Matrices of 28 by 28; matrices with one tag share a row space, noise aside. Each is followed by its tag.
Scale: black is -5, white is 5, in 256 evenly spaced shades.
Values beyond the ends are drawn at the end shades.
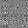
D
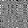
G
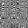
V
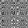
V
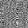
G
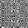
V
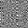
G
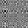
D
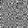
G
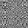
D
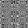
V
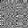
G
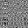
D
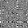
G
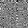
G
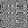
G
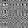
D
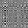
D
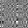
G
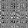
V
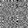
G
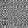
D
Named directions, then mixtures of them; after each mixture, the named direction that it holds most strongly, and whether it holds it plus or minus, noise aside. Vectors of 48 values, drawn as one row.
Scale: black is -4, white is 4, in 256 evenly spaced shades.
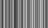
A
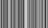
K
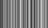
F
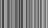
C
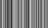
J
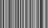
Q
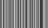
Q, plus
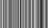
Q, plus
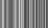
C, minus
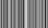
K, plus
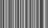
Q, plus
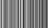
C, minus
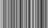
F, minus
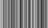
F, minus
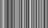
J, plus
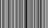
K, minus
